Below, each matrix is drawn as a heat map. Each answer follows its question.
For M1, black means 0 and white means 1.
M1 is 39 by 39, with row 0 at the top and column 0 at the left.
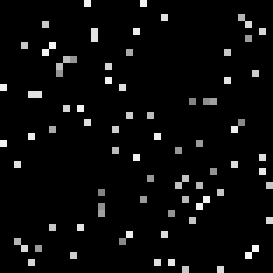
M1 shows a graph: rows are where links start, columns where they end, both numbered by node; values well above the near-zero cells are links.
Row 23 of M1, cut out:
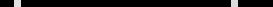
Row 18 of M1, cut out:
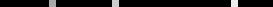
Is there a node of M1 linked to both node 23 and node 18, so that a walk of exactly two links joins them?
yes
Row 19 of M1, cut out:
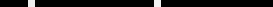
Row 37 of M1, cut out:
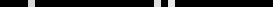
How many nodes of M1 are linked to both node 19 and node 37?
2
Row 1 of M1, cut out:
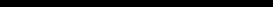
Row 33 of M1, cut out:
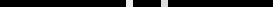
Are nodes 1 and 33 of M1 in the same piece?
no
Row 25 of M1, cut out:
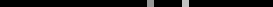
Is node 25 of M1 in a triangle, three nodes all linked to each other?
no
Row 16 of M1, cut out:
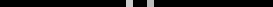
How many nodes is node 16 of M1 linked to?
2
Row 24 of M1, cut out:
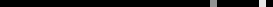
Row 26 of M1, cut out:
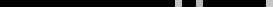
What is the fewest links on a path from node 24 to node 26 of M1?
5
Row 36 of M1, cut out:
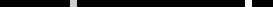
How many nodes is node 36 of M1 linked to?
2
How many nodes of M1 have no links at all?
1
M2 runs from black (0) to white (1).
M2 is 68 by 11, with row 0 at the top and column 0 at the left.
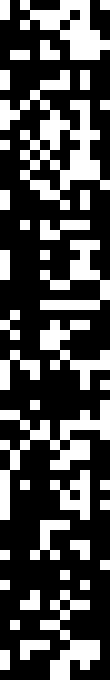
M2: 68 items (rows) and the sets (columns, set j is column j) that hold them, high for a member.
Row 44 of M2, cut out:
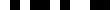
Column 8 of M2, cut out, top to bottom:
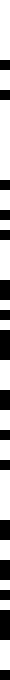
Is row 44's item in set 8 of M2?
yes
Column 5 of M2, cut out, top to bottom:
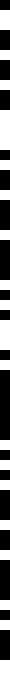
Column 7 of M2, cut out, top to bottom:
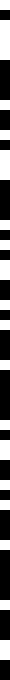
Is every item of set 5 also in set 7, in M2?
no
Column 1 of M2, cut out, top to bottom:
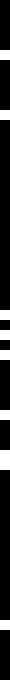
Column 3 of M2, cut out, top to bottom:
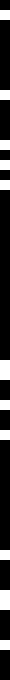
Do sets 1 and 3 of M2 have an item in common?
no
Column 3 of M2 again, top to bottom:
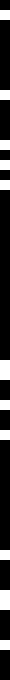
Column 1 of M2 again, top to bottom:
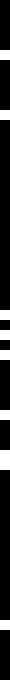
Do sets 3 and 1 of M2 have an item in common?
no
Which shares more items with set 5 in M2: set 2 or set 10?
set 2
